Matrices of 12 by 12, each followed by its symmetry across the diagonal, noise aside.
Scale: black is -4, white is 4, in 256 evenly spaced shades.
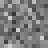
neither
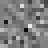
antisymmetric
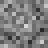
symmetric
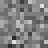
neither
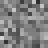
antisymmetric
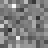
neither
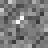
symmetric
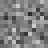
antisymmetric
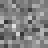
neither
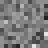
symmetric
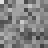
neither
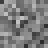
symmetric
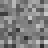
antisymmetric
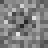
symmetric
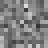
neither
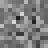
symmetric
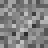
symmetric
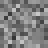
antisymmetric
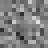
antisymmetric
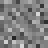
antisymmetric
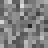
neither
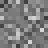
symmetric
